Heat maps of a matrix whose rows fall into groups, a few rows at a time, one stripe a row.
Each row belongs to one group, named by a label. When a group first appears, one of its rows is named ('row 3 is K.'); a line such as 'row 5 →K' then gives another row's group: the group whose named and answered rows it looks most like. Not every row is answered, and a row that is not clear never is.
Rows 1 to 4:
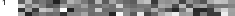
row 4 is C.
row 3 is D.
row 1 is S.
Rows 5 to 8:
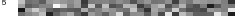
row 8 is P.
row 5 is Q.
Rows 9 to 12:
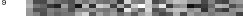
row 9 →C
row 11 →C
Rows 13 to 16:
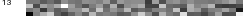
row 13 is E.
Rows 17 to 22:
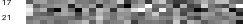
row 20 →Q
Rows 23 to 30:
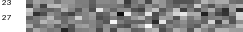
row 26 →C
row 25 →Q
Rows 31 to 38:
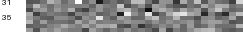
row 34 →C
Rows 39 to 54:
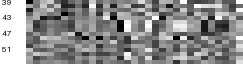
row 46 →C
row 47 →D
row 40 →S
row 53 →C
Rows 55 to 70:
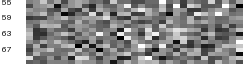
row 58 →S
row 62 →C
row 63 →Q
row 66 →D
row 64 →C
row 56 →P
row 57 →D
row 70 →E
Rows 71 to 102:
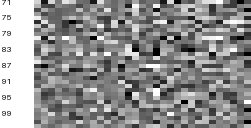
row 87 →E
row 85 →C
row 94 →C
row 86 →Q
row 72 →C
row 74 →C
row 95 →C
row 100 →S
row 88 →S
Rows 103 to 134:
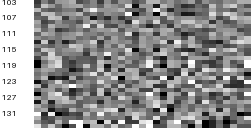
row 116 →Q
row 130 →E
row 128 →D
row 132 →C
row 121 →P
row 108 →C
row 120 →S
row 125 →S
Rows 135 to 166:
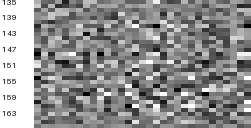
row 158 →Q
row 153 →C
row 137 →D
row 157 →S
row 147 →P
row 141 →P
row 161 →C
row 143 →D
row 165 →C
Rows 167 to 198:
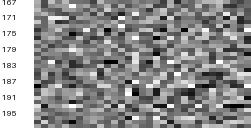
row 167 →S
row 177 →Q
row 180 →P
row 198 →S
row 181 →C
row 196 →C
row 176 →P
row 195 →E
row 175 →S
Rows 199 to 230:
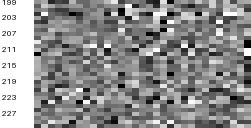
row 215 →Q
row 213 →Q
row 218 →Q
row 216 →Q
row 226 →D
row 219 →P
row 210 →P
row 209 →Q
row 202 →S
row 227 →C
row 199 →E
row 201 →E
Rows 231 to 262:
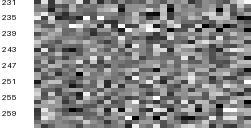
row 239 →P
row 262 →C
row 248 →P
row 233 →E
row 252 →S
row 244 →C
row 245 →P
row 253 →Q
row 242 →C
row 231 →D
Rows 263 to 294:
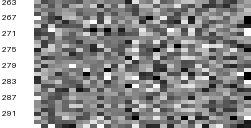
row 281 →Q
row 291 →D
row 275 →P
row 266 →D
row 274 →S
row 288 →C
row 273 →C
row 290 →C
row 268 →P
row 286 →E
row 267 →Q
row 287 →Q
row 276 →S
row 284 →C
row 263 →C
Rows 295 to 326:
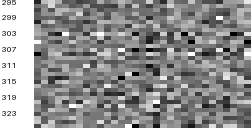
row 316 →Q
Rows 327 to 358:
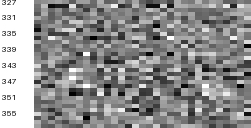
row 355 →Q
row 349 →S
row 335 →E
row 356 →D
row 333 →P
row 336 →P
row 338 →P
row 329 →D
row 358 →C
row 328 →E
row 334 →D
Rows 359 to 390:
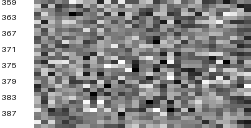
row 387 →E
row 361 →Q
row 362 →S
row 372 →S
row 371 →C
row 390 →E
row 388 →S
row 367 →S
